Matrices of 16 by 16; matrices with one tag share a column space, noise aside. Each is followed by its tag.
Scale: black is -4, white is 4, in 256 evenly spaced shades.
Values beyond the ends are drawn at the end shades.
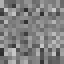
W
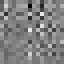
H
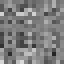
W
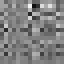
H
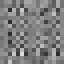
W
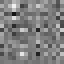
H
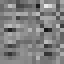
H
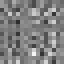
W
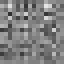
H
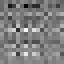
H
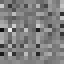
H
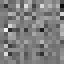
H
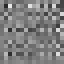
H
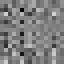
W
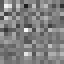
H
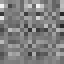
H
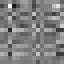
H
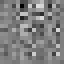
H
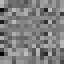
W
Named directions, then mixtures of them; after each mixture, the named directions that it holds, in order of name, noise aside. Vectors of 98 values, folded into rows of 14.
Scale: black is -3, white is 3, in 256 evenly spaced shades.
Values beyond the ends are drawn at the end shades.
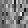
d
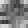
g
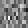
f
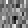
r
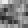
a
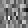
f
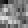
a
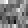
a, r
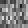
a, d, f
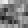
a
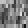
a, d, f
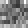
g, r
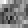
a, f, g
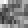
a, g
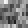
a, r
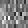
a, d, f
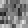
g, r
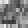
a, g, r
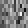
d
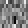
r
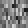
d, f, r
